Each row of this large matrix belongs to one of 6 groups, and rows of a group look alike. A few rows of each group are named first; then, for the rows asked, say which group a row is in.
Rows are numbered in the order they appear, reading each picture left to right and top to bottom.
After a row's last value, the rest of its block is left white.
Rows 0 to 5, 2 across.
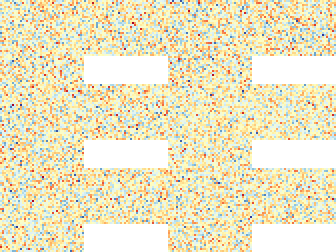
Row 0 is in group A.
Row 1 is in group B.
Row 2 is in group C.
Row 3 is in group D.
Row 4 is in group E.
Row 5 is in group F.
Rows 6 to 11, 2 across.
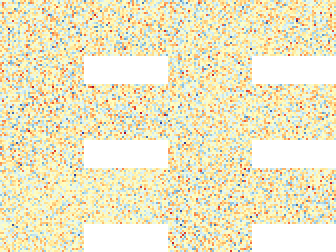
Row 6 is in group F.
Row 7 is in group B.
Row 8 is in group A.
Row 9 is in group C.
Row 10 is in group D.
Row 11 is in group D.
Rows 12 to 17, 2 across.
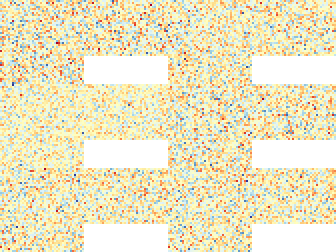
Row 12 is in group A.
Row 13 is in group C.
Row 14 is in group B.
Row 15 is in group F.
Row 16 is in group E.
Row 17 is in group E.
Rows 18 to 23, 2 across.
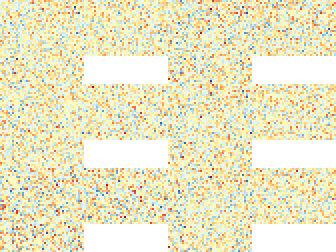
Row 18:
E
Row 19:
E
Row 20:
A
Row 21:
E
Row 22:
A
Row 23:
E
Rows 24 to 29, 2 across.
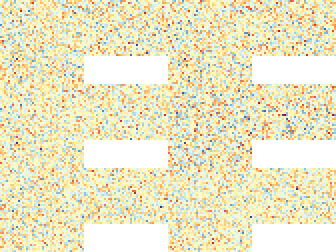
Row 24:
C
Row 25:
C
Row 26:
C
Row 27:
F
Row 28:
A
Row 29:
B
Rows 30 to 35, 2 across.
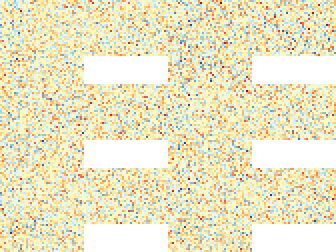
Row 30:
C
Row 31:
A
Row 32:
F
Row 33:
C
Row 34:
C
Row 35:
C
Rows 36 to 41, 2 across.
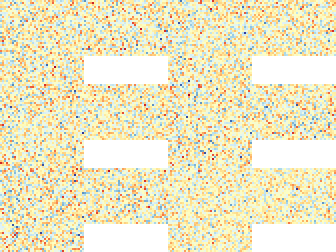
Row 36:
A
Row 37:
E
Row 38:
E
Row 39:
B
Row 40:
D
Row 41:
B
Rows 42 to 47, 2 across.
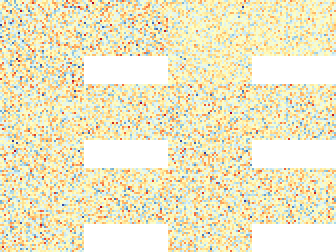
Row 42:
C
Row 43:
D
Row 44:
D
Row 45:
D
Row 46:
B
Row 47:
F
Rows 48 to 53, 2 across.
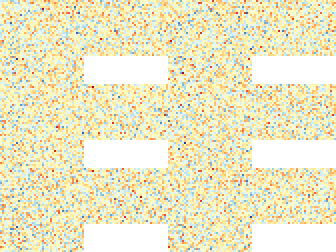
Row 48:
E
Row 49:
E
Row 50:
A
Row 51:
C
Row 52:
A
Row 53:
E
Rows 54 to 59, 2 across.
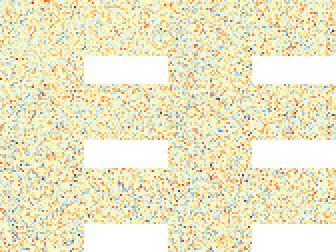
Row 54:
E
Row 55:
F
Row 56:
E
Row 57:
F
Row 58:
D
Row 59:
E
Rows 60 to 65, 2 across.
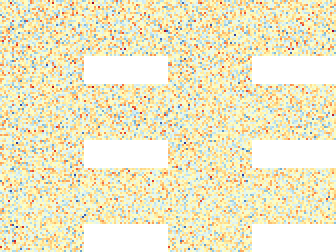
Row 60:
A
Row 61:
A
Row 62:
A
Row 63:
C
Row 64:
E
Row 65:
E
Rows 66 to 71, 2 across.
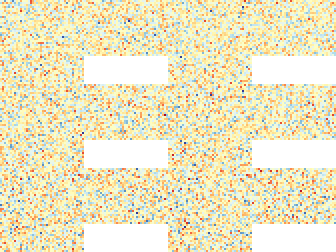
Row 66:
B
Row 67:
D
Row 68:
F
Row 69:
D
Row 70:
C
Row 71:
C
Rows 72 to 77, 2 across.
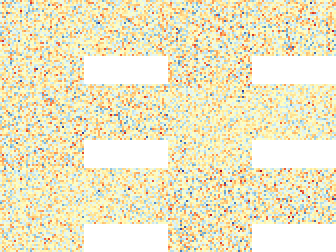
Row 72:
B
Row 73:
F
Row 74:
F
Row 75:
D
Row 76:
B
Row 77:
A
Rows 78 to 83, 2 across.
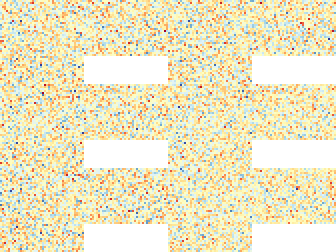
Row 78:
C
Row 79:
A
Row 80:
E
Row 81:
E
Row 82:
C
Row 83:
B
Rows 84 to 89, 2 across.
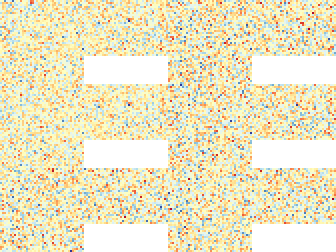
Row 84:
B
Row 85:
A
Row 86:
B
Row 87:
B
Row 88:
A
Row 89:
C
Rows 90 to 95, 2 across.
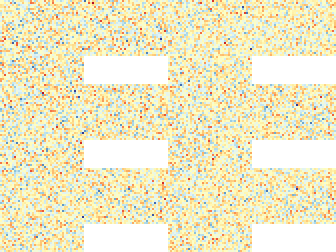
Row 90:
A
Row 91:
E
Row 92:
E
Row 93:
B
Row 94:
B
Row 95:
B
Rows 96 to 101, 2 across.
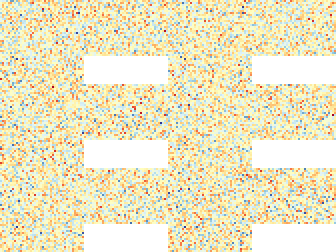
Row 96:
E
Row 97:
D
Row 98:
A
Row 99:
C
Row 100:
C
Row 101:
C
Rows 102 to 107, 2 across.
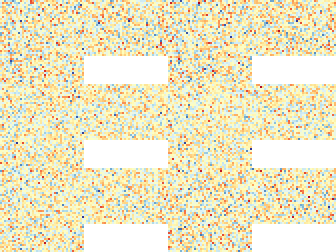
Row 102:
B
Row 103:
B
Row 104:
E
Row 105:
C
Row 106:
B
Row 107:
A
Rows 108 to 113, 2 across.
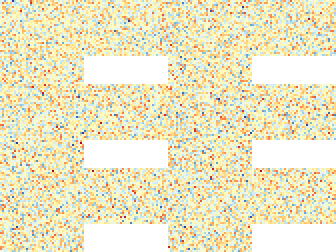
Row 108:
B
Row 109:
D
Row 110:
E
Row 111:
F
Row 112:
A
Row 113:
E
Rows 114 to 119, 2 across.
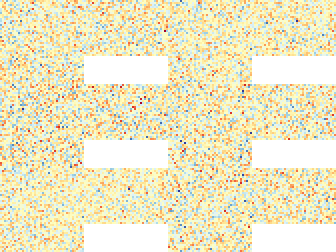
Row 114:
C
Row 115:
B
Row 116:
A
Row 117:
D
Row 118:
B
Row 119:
E
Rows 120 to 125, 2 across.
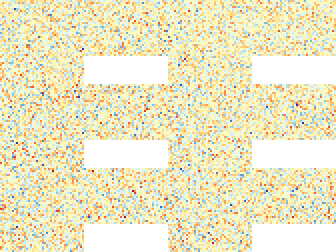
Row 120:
F
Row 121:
C
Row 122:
E
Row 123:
B
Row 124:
A
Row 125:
B
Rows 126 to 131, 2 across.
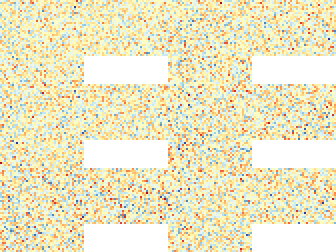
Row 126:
D
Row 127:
A
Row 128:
E
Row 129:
C
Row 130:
F
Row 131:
C
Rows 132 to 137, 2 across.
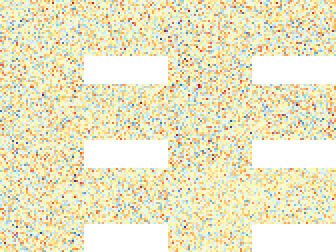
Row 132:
A
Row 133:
C
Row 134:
D
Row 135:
B
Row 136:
D
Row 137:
C
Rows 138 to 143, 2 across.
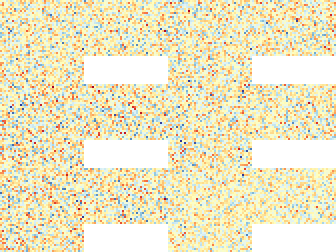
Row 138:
F
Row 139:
B
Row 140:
A
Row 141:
D
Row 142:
F
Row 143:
D
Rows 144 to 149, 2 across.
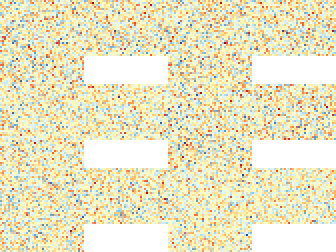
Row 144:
A
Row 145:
A
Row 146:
A
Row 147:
C
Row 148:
F
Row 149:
D
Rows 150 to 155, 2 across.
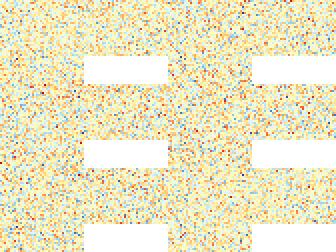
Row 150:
C
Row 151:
D
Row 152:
E
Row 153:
A
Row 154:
C
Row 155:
D
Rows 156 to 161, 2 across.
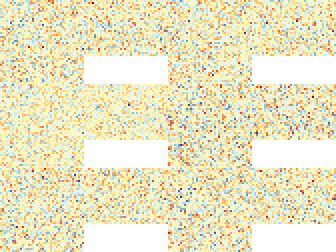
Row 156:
A
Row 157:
B
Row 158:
B
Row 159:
A
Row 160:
E
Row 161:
A
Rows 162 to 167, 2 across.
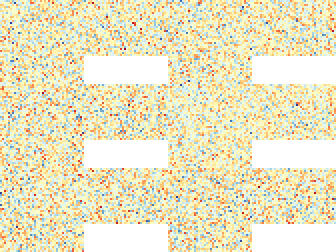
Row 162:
A
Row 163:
B
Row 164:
F
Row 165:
B
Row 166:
C
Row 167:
F
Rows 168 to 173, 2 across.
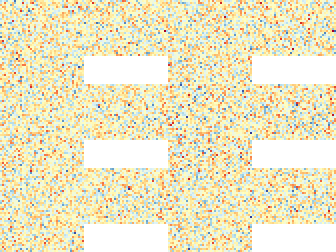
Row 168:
C
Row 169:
A
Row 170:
B
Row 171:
B
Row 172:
B
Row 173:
B
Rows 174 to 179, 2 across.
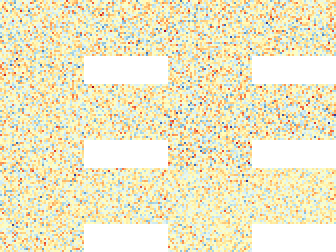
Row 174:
C
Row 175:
B
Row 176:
A
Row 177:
A
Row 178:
D
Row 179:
E
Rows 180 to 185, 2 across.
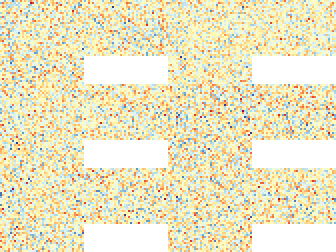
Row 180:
B
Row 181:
D
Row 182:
C
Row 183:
F
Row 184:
C
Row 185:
F
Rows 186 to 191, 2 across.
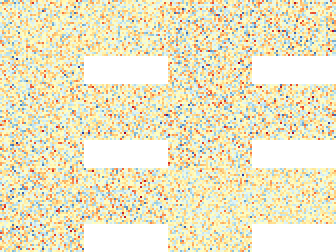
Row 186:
D
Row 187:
F
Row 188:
A
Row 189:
A
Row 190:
A
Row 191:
E
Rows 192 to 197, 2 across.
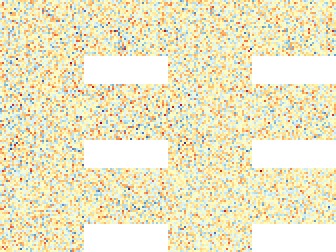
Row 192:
F
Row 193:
F
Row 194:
C
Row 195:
C
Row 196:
B
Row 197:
A
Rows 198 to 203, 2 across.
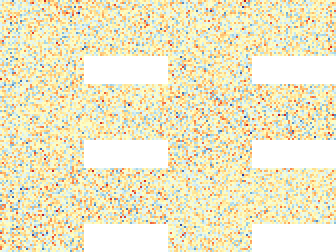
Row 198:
E
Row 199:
D
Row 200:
B
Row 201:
F
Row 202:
A
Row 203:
D
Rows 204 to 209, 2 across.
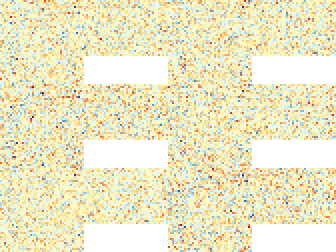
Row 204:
E
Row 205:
D
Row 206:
E
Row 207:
D
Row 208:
D
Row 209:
E
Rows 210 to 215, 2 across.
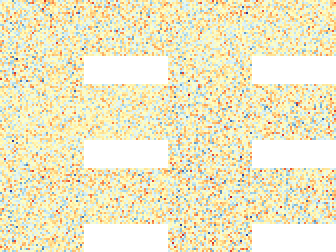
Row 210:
E
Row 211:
E
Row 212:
D
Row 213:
B
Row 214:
E
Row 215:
D
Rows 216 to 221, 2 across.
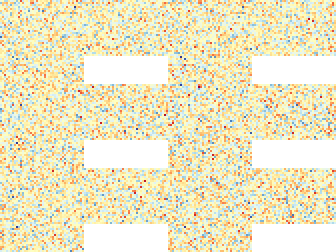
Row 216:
D
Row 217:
D
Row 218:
C
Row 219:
B
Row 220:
A
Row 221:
F
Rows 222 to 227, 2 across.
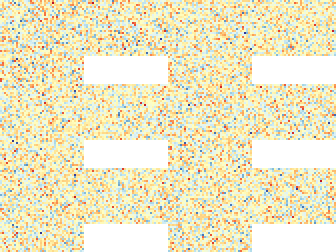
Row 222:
A
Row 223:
F
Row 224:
D
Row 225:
A
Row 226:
D
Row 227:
B
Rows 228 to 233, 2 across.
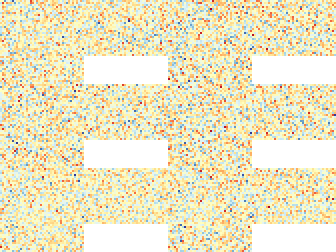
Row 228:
B
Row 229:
E
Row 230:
D
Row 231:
A
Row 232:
E
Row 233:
E
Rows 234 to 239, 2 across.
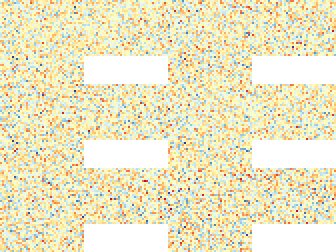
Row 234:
D
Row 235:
C
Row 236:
D
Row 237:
C
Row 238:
F
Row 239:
C
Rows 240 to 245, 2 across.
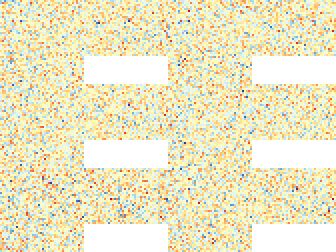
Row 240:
B
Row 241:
C
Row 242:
B
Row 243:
E
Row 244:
F
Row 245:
B
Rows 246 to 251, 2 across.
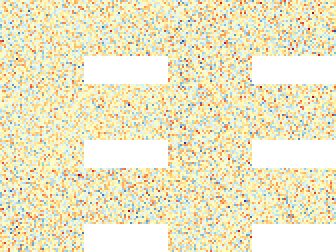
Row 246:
C
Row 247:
A
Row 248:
B
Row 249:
A
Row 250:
C
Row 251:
F
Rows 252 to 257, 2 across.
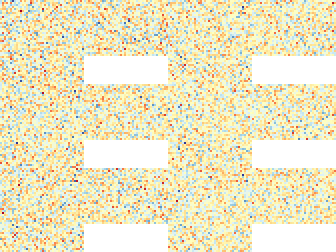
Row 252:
B
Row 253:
D
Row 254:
E
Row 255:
C
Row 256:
D
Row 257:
E
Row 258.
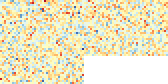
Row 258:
E
